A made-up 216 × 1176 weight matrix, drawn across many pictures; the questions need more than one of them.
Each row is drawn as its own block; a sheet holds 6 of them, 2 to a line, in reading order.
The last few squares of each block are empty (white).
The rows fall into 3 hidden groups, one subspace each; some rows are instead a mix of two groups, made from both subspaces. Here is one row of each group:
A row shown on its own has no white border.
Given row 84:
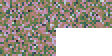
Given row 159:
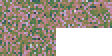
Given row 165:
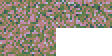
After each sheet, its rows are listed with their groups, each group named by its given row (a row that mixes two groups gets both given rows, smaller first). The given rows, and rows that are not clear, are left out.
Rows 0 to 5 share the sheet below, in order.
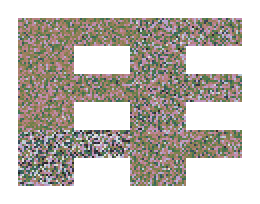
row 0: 165
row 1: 84
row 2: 165
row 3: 84
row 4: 165
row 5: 159
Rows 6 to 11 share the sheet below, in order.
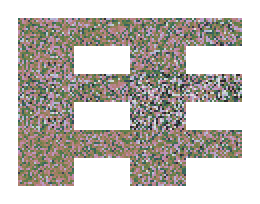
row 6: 159
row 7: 165
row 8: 159
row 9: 159
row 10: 165
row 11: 84
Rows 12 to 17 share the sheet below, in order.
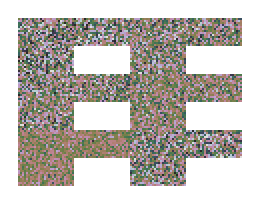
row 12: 84
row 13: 84
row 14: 159
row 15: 84
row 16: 159
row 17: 165
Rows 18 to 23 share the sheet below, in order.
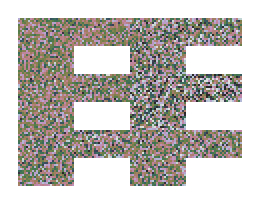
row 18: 159
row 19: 84
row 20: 159 and 165
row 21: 165
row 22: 165
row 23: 84
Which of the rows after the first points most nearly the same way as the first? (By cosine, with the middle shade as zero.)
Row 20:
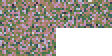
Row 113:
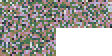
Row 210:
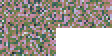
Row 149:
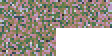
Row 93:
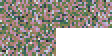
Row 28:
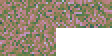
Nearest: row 28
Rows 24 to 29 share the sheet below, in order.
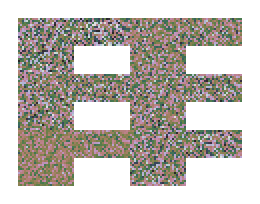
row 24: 165
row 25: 84
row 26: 84
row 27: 165
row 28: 165
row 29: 165
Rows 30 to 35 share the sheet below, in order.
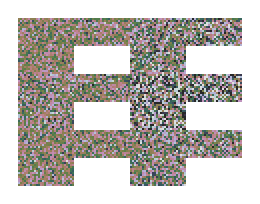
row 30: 165
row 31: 165
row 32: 159
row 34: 84
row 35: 84
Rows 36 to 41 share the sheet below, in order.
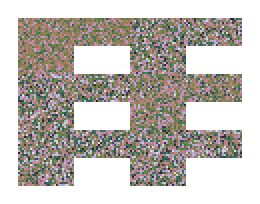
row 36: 165
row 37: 84
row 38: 84 and 159
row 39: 84
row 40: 165
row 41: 159 and 165
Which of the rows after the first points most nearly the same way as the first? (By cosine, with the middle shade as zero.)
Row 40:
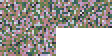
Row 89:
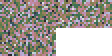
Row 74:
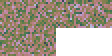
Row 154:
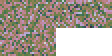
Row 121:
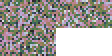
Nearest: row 154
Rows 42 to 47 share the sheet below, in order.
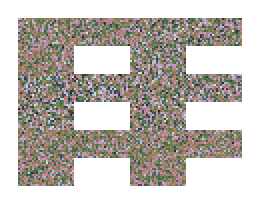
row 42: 165
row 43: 84
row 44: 84
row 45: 84
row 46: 84
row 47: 84
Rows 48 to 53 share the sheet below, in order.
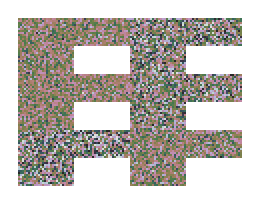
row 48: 84
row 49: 165
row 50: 159 and 165
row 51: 84
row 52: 165
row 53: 165
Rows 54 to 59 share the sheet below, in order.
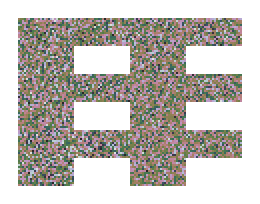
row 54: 159
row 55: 165
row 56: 165
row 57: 165
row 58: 84
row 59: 84
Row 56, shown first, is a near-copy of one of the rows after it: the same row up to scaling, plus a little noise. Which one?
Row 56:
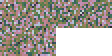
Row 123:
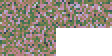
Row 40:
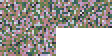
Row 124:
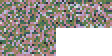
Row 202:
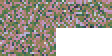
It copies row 40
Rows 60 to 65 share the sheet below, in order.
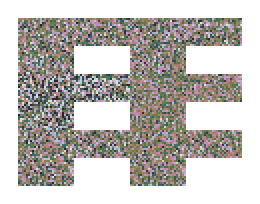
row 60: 84
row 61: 84 and 165
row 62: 165
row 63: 159
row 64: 84
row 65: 84
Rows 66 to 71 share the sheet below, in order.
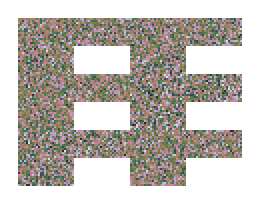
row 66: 84
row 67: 84 and 159
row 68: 84
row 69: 159
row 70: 84
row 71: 84
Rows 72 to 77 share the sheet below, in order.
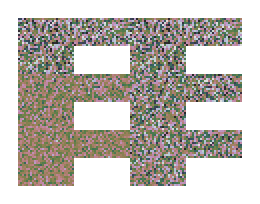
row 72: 165
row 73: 165
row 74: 165
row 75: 165
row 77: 165
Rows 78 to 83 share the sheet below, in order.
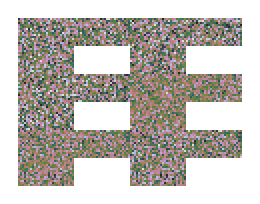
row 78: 84 and 159
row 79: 165
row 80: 84 and 159
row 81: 84 and 159
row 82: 159
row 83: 159
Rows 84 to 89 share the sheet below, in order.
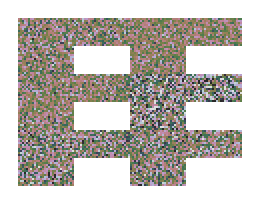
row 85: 84 and 159
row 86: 159
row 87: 165
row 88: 159
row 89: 84
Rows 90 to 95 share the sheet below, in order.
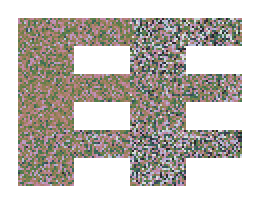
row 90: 84
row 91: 84
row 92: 165
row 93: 159
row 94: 165
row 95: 159
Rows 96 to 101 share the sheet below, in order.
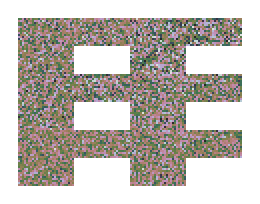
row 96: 165
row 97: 84 and 165
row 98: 165
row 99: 159
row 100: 84 and 159
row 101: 159
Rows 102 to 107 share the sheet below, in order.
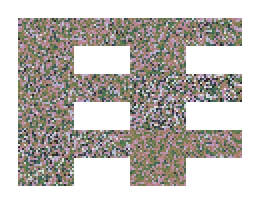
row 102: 159
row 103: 165
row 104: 84
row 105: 84 and 165
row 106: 165
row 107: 165
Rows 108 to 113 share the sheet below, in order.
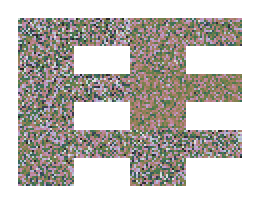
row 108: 159
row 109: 165
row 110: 165
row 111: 165
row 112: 84
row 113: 159
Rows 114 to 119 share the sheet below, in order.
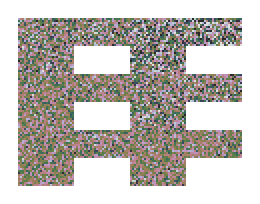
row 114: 159 and 165
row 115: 165
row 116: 84
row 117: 84
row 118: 165
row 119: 159
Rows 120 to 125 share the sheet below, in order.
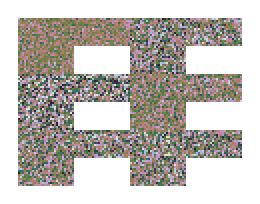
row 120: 159
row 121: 159 and 165
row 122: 165
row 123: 165
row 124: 165
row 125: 165
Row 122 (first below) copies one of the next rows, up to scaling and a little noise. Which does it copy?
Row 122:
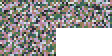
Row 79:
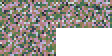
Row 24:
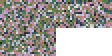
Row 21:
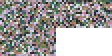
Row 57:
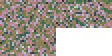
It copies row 79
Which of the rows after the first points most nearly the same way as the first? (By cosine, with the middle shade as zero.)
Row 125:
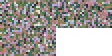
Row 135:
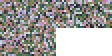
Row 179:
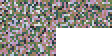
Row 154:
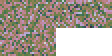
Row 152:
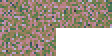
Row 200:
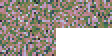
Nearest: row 179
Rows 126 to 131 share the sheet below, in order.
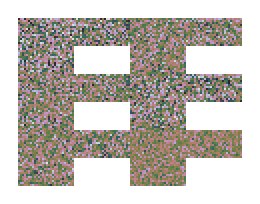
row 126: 159
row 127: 165
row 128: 159
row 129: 165
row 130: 84 and 165
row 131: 84
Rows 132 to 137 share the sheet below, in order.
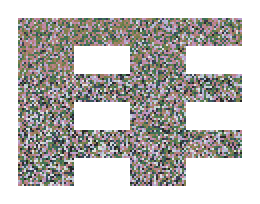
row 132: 159 and 165
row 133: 84
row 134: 84
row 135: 165
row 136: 84
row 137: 159
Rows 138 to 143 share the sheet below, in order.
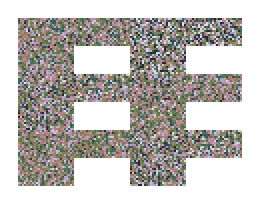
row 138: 84
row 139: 165
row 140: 84
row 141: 165
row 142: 159
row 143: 84
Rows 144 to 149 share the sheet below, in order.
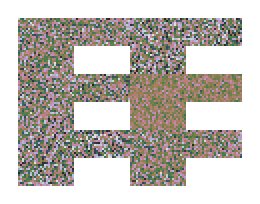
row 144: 159
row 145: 159
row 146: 159
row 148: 165
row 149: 159
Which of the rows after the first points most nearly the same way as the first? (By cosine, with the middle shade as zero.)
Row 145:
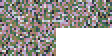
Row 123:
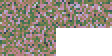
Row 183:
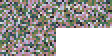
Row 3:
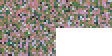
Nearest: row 183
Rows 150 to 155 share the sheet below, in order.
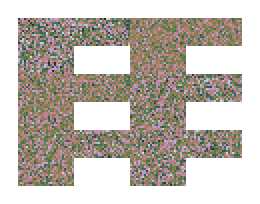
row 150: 159
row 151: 84
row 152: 159
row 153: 165
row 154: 165
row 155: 84
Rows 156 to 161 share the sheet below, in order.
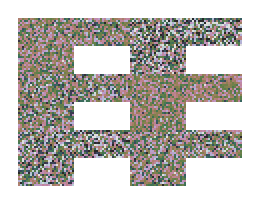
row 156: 165
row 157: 165
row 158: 84
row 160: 165
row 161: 165
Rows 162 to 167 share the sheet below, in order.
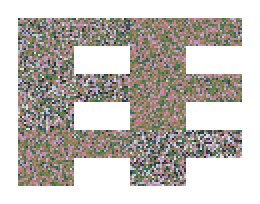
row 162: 159
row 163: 84 and 159
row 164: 84
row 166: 84 and 165
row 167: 165
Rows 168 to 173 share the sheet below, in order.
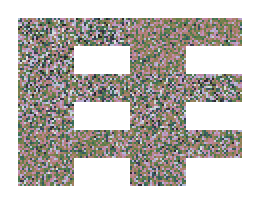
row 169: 84
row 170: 84
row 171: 165
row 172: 159
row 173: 84
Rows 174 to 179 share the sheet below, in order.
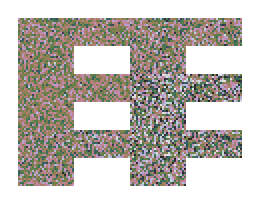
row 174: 159
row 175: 159
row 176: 84
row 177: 159
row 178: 165
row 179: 165
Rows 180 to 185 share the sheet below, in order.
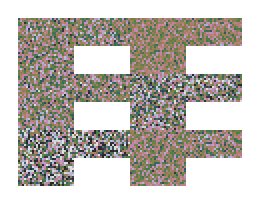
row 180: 84 and 159
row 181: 165
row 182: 84
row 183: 159 and 165
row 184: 84
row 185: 165
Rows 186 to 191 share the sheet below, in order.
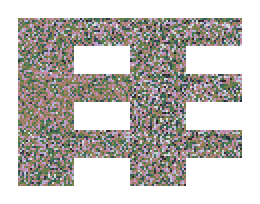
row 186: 165
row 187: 165
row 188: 159 and 165
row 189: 159
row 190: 159
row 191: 165
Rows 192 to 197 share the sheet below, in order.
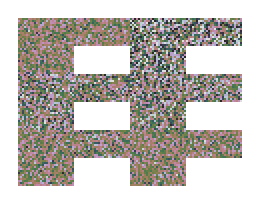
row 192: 84
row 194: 159
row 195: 165
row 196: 165
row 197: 159 and 165
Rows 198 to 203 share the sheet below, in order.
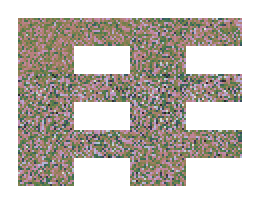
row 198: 165
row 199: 159
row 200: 159
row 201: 159
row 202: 165
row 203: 159
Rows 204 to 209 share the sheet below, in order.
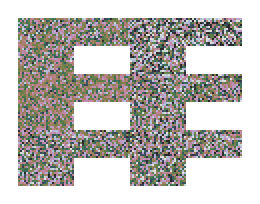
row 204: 84 and 165
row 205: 165
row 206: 84
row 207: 159
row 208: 159
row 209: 165
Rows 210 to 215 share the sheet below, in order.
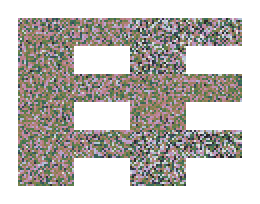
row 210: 159 and 165
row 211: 84
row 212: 165
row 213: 159
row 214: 165
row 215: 165
